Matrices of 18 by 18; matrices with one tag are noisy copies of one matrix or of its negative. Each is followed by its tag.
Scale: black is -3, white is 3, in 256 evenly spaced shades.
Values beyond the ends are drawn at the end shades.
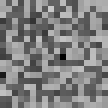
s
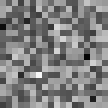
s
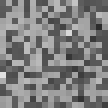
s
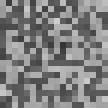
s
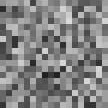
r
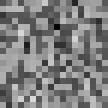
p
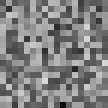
s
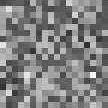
r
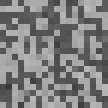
p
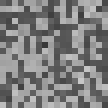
p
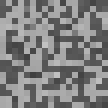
s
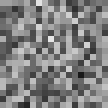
r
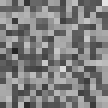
p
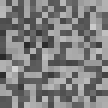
s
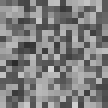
r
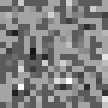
p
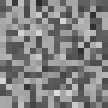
s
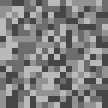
r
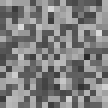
r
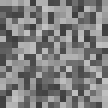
r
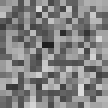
s
